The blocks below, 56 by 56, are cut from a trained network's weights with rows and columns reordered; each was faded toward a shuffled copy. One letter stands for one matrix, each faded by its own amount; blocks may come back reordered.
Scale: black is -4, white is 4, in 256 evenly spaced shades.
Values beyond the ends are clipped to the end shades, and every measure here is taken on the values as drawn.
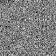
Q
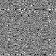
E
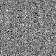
Q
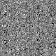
Q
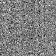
Q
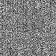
Q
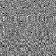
E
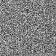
Q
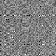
E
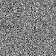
Q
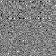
E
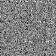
Q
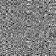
E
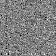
Q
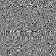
E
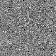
Q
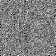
Q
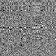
E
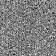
Q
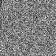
Q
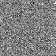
Q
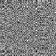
E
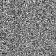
Q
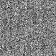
Q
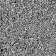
Q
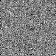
Q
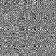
E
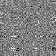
E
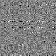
E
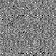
E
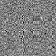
E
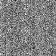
Q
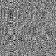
E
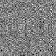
E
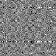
E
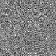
E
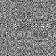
E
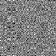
E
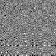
E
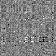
E
